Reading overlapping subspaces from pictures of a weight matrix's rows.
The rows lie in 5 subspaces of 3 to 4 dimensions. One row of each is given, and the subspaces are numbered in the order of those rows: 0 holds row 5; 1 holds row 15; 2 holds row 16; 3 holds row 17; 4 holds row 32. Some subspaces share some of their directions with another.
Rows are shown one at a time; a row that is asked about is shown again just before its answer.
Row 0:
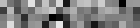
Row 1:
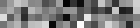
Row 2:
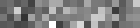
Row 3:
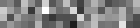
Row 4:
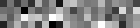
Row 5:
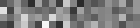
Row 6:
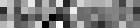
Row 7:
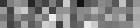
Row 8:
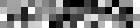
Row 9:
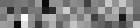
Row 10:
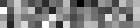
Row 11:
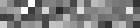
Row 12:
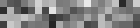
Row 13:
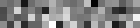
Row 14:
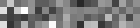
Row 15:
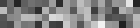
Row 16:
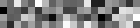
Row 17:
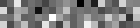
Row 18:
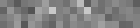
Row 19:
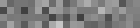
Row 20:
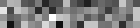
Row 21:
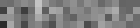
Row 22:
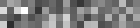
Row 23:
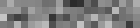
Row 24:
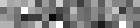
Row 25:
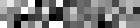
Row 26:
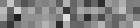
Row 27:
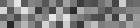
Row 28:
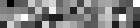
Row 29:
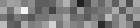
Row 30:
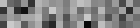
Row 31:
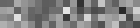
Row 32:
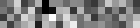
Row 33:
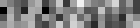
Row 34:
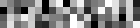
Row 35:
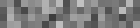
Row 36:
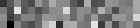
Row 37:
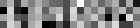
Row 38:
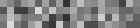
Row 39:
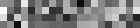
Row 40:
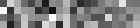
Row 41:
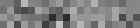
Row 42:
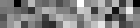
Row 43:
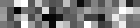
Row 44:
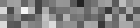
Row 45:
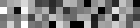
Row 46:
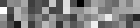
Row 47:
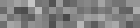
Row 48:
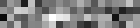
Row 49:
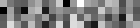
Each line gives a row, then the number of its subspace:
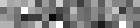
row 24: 1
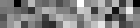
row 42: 1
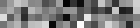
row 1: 3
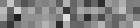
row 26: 3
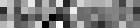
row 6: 0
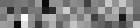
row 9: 4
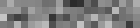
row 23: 3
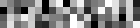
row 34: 4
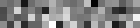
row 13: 2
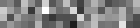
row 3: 4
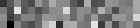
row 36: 2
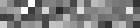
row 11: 1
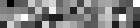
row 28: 0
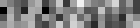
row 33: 4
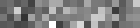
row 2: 2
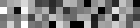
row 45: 2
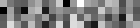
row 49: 4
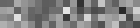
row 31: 3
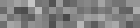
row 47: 3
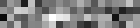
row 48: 2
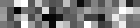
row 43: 2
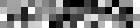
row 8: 3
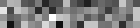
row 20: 0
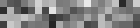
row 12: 0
